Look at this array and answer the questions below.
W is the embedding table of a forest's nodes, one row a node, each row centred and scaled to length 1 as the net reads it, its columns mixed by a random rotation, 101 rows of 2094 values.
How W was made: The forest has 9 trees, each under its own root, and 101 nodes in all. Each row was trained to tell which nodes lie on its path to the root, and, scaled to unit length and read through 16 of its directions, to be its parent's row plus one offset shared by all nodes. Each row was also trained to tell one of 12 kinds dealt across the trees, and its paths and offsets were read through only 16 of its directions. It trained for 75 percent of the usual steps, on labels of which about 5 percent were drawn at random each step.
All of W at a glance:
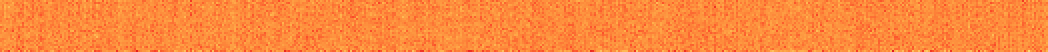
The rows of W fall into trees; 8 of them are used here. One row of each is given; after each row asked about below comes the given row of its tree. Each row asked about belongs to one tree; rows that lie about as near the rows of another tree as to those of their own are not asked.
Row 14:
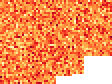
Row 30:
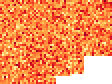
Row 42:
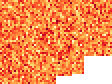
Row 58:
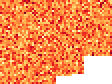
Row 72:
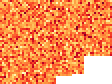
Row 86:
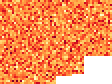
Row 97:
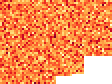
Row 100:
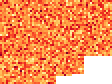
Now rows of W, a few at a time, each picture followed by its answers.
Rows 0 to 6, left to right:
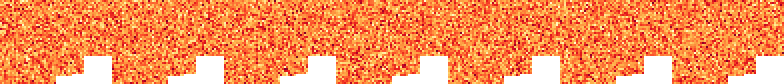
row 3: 58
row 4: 100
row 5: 100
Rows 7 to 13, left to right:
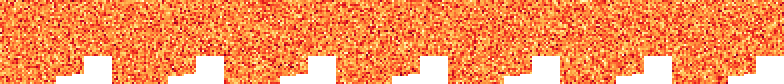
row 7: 58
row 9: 86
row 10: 97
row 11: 97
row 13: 72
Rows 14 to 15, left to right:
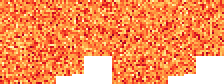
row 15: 72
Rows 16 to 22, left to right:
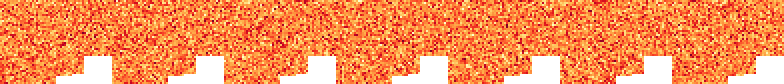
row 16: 72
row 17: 100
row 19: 97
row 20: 58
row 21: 86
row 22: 42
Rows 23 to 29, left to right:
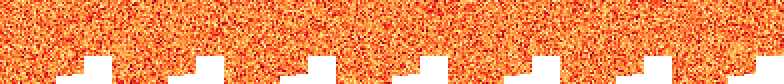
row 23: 72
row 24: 30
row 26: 72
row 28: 14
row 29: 97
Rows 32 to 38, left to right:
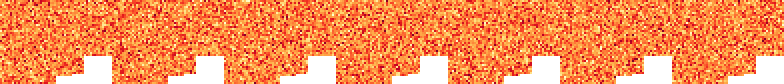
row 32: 58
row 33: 58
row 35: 97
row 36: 100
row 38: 72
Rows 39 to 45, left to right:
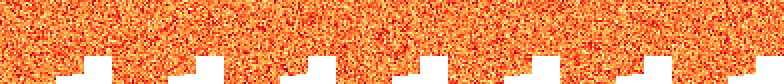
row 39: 42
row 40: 86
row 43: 14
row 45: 14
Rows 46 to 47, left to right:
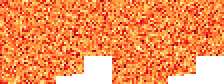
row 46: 97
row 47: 86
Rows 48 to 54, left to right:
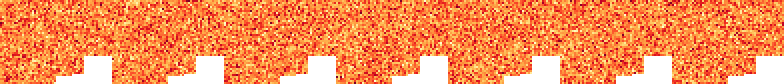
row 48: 58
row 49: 97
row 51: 30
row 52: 97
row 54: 58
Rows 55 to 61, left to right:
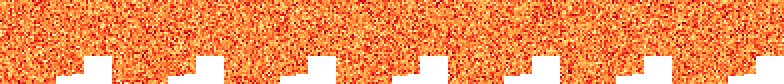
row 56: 97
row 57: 58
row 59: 72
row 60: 14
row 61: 42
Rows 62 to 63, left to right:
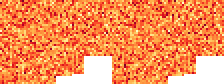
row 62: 58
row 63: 58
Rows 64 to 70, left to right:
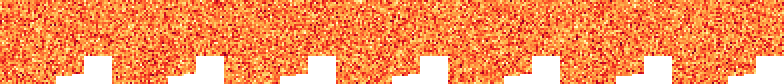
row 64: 86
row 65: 30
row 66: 100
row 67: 97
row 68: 86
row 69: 86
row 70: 14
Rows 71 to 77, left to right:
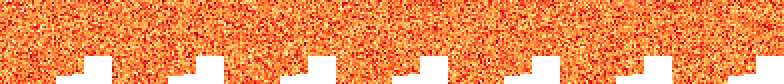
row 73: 97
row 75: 14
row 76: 97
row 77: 58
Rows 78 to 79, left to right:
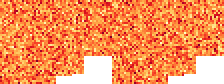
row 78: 14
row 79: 42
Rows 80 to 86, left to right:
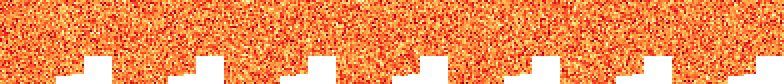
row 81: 100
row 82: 97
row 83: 97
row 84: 30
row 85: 86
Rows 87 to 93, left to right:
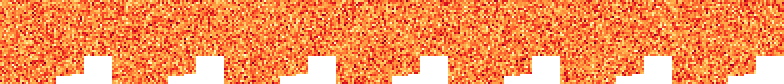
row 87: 42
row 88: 72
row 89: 30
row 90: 30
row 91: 58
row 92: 100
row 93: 14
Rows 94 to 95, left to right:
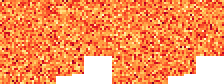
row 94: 58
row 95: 58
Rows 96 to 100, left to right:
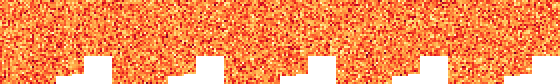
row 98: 42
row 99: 14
